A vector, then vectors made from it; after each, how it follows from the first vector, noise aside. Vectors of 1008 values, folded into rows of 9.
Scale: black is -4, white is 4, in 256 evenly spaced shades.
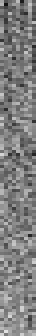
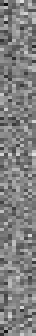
sign-scrambled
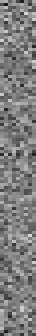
sign-scrambled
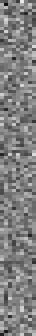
sign-scrambled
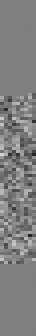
partly zeroed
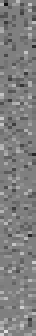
partly zeroed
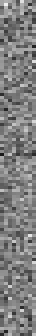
sign-scrambled
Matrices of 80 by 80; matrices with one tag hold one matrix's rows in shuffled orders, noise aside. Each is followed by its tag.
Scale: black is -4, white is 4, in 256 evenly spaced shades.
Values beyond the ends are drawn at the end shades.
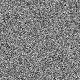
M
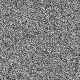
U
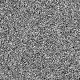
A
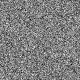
M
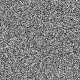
M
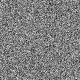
U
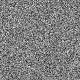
U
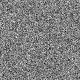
U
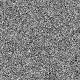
U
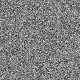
A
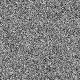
U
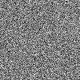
A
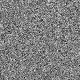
A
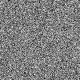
A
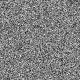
M
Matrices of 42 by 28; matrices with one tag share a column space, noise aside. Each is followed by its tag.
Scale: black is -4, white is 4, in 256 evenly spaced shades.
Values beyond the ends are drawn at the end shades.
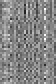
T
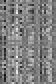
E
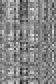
T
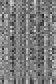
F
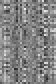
E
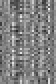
F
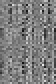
E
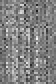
E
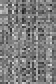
E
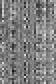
T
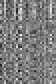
T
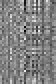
F
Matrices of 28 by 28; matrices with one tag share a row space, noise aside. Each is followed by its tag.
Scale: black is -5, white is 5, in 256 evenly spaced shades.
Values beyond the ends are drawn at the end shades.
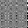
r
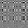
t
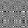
t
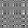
t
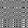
t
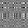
t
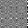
r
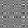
t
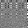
r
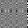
r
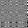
r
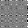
r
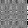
r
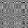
t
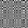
t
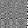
r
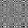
t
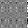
r
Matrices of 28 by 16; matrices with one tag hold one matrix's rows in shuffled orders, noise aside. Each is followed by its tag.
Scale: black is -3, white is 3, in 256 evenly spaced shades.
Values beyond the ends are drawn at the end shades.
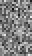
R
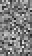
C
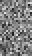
R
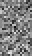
C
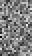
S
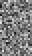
S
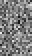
R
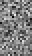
C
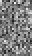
R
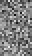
C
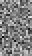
S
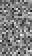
R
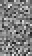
C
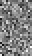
S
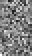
C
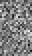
R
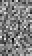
R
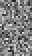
C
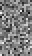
S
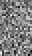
R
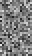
S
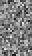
C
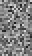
C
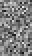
C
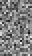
S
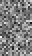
R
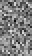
C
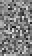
C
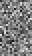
S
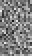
R
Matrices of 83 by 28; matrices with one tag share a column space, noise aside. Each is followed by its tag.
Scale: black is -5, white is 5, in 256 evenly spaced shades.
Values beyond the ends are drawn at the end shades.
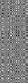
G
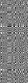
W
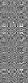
W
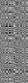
W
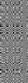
W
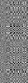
W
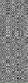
G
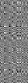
W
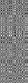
G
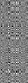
W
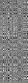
G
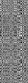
G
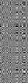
W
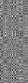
G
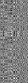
G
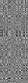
G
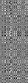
G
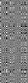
W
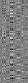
G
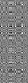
W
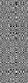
W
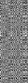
G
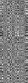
G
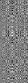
G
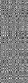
G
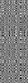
G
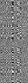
W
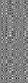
G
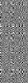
W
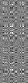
W
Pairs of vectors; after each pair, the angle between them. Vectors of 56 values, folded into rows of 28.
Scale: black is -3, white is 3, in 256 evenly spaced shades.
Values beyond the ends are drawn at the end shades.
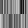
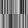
nearly parallel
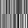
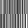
partly aligned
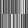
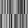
partly opposed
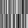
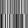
orthogonal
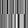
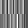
partly aligned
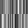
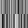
nearly opposite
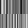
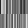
nearly parallel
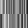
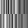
partly aligned
